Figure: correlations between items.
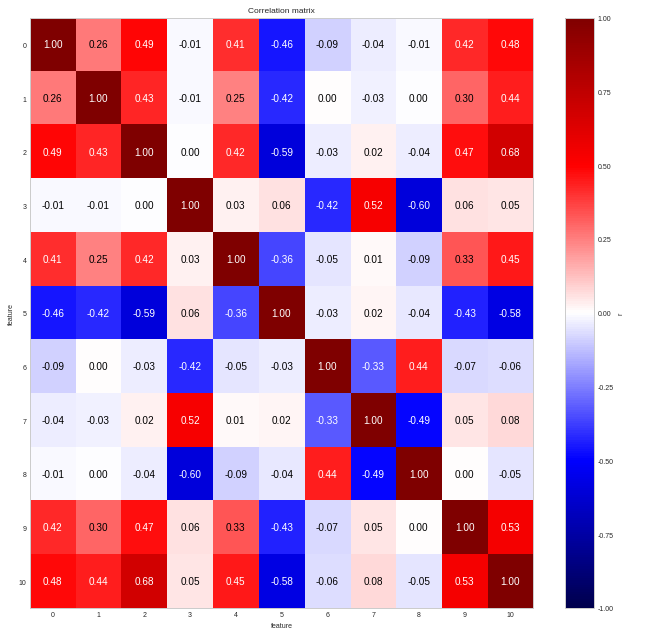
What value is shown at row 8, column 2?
-0.04
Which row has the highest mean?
10
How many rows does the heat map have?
11
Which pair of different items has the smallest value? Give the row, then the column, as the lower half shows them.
8, 3
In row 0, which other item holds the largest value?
2
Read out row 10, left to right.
0.48 0.44 0.68 0.05 0.45 -0.58 -0.06 0.08 -0.05 0.53 1.00
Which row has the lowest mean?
5
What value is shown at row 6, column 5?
-0.03
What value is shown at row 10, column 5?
-0.58
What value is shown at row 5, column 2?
-0.59
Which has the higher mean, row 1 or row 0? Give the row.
0
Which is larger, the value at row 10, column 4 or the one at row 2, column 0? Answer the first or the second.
the second
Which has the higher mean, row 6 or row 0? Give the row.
0
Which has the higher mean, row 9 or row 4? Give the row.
9
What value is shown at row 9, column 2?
0.47
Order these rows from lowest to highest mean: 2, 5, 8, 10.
5, 8, 2, 10
